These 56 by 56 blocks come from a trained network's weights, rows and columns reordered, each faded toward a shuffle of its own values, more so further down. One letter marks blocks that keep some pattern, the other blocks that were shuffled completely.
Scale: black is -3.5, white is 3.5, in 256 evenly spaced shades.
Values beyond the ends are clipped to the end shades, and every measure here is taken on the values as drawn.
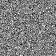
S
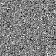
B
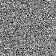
B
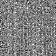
B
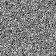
S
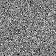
S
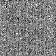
B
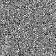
B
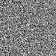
B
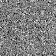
B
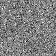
S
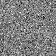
S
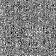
B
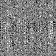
B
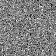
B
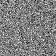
S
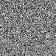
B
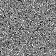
S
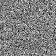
S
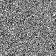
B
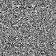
B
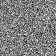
S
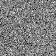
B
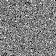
S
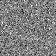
S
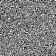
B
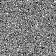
S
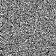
B
